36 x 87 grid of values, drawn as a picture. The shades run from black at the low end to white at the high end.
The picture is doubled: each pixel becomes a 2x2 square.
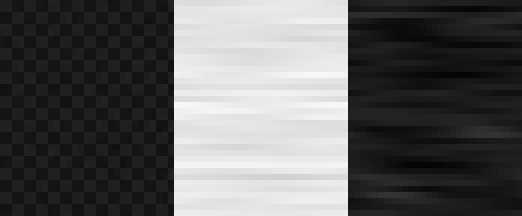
The table splits into one row of 3 panels. Panel 1,1: very low, checkered, faint in contrast. Panel 1,2: very high, streaked across, faint in contrast. Panel 1,3: very low, streaked across, faint in contrast.
